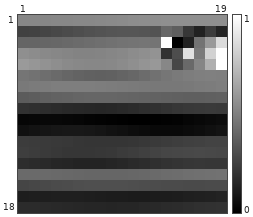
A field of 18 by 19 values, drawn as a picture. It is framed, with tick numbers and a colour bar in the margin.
An odd patch, rougher than its surroundings, sits in the top right. The top right is the roughest part. The field climbs toward the top. Streaks run across, left to right.
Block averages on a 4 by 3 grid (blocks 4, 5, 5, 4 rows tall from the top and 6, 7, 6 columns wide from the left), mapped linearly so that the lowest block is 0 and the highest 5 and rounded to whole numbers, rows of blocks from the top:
4 5 5 / 4 4 4 / 0 0 0 / 2 2 2
